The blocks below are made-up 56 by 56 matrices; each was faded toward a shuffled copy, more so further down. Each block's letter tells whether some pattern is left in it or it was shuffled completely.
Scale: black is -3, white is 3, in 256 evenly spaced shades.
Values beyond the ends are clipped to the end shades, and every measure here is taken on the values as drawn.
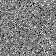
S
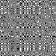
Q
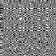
Q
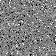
S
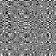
Q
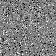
S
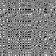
Q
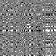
Q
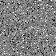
S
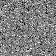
S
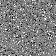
S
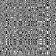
Q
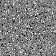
S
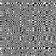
Q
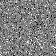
S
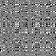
Q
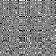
Q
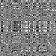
Q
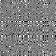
Q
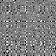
Q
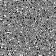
S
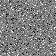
S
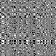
Q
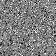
S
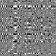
Q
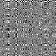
Q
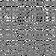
Q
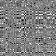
Q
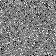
S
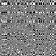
Q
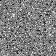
S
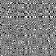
Q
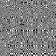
Q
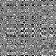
Q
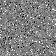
S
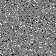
S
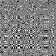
Q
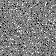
S
